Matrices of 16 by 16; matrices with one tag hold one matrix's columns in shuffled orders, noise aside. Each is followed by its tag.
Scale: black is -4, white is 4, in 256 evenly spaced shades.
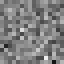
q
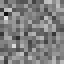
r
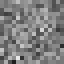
q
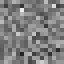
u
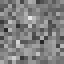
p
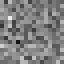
p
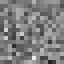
q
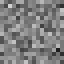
u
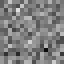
u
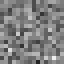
q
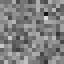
r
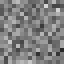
u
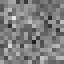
p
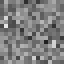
p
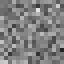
u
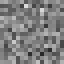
u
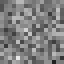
q
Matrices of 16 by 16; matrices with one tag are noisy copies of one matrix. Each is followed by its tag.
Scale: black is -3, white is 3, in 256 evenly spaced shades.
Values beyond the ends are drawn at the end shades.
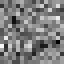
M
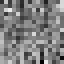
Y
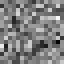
M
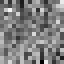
Y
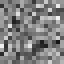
M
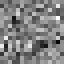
M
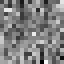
Y
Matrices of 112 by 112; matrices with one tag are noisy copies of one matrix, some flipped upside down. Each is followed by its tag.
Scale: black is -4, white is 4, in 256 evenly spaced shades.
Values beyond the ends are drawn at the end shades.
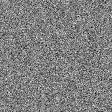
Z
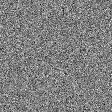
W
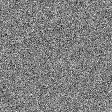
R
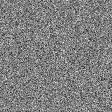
Z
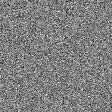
W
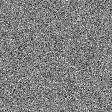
Z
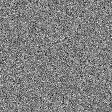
W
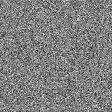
Z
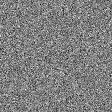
W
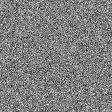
R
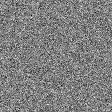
R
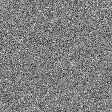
R
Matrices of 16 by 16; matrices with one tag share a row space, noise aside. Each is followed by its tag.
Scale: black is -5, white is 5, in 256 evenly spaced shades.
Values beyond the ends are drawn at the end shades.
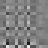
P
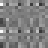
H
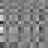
H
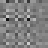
P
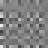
H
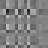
P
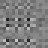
P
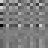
H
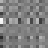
H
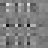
P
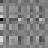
H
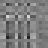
P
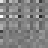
H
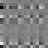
H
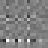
P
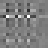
P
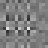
P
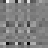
P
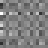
H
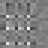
P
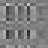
P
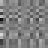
H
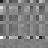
H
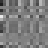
H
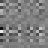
H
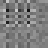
P
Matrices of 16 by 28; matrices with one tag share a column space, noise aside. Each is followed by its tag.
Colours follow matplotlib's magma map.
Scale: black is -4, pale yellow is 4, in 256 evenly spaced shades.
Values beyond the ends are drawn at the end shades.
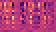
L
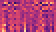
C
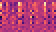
L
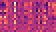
L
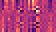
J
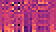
C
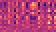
L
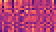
J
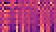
C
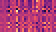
J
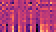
C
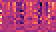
L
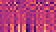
C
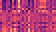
J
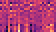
C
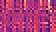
J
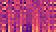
C
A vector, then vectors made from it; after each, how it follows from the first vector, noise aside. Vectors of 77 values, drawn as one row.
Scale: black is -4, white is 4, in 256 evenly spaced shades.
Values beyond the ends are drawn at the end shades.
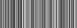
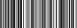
scaled up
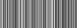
reversed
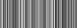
reversed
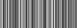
reversed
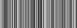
wrapped around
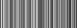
wrapped around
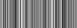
reversed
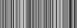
sign-scrambled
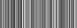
copied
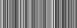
reversed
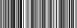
scaled up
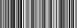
scaled up
